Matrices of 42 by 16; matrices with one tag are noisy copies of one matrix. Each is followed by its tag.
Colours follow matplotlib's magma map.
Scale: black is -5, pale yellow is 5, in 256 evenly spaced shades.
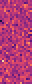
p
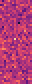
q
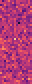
q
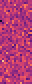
p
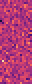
p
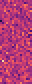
p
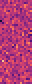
p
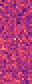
q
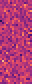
p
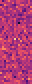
q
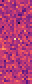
q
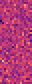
p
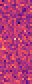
q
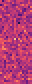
q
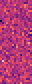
p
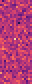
q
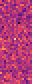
q
